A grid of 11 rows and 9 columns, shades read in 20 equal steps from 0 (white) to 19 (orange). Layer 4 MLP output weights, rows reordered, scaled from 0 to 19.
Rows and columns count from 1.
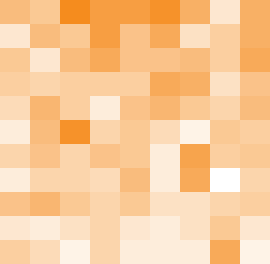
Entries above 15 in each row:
4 1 0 0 0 1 0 0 0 0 0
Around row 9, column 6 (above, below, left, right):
3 3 9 5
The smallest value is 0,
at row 8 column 8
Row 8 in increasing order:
0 3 3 6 7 7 7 11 14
